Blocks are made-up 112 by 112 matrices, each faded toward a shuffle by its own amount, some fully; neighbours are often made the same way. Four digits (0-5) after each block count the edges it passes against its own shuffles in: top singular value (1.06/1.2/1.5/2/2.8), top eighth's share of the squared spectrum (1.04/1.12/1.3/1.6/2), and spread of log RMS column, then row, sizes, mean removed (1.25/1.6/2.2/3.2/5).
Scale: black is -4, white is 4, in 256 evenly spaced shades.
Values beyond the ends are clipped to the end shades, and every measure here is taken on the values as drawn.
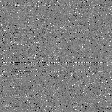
4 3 0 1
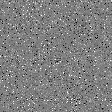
3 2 0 1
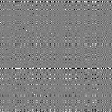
5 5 3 4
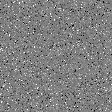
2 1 0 0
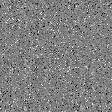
3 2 0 0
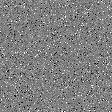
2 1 0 0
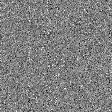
0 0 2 0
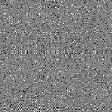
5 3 2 2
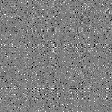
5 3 2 2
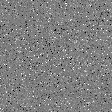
2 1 0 0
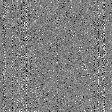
2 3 3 0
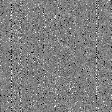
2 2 3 0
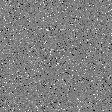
2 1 0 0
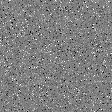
1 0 0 0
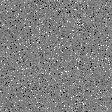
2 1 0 0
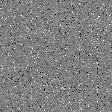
2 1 1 0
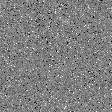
0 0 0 0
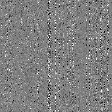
2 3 4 0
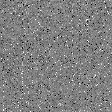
1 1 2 0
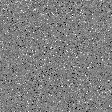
2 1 0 0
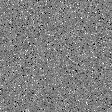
0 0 0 0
